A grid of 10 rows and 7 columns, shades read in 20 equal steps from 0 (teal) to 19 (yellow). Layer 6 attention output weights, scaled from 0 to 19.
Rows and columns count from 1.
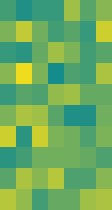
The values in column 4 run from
0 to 14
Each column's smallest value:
2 1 3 0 1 1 5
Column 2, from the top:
1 15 2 19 6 13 2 4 13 11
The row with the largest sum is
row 10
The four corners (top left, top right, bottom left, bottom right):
4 10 14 13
